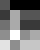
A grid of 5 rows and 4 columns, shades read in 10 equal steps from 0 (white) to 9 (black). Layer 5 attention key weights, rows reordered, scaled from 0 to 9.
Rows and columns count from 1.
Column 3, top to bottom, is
9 6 7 4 2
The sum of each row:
33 22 22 11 9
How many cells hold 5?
1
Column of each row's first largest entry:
2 1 3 1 2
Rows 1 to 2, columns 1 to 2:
6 9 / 7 3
